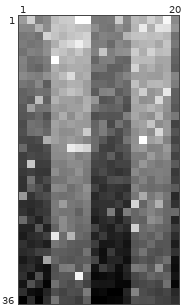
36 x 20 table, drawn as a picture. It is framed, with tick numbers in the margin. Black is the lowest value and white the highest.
The values follow a bell shape. Values rise toward the top. Upright stripes repeat 2 times across the table. The bottom middle is the ninth with the lowest average.
